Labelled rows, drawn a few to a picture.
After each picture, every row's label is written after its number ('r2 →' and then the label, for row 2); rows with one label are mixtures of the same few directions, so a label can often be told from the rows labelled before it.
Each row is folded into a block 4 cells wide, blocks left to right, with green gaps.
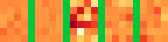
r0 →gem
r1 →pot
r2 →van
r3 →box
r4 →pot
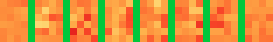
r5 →box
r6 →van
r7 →gem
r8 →van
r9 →box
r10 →box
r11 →van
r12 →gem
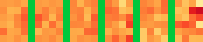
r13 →van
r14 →gem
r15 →pot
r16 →box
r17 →gem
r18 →box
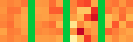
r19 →van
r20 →box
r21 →pot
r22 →gem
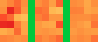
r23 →van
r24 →box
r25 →box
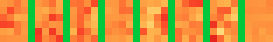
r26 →van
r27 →gem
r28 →van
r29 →box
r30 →van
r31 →box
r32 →pot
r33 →gem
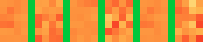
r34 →van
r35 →gem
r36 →box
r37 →gem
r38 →van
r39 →box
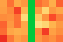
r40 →pot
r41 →van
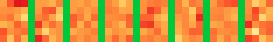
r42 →box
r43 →pot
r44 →gem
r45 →box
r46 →van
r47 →pot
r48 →box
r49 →pot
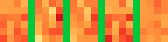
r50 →gem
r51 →pot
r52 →pot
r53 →gem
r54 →box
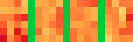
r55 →gem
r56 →van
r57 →box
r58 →pot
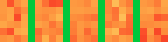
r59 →pot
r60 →box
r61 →gem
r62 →pot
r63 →gem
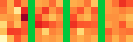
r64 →pot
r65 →van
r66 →van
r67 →box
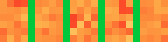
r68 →box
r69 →van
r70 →gem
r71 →box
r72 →box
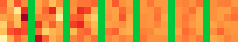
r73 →pot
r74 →pot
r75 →van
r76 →pot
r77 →pot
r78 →van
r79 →pot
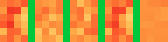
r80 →van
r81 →gem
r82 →pot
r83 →van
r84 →box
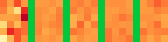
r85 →pot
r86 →van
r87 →gem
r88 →gem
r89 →box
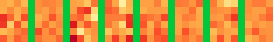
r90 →gem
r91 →gem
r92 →pot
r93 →box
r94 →gem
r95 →van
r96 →box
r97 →pot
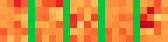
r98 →box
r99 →box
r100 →gem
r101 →gem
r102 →van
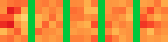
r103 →van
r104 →gem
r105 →box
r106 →pot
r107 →van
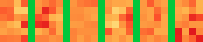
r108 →box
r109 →van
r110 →box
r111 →van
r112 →pot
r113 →gem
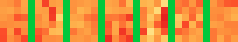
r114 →gem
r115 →pot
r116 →van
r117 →gem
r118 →van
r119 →gem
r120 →box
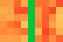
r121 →box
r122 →van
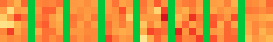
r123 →van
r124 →van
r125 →gem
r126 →pot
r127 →pot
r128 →gem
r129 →gem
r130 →gem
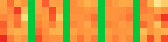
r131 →pot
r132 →pot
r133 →box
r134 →box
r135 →box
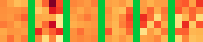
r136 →box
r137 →box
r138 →van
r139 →van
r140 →gem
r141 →gem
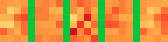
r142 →van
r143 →box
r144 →gem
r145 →van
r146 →van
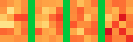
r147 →van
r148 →van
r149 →pot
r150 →gem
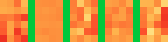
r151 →gem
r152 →pot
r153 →pot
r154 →van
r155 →van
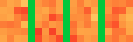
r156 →box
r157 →gem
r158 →pot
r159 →van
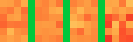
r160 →van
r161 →box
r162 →van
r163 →gem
